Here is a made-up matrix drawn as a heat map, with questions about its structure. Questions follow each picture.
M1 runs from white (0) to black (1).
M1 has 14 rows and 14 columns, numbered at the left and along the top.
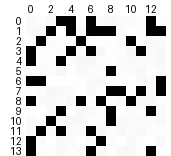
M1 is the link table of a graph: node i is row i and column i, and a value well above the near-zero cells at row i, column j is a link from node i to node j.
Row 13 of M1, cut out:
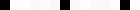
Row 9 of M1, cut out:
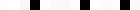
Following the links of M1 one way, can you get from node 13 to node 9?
yes
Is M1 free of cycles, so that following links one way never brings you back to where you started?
no
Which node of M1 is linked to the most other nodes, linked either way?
node 1
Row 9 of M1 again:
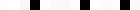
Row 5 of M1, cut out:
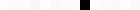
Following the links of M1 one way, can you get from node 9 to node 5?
yes
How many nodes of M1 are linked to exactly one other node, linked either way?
0
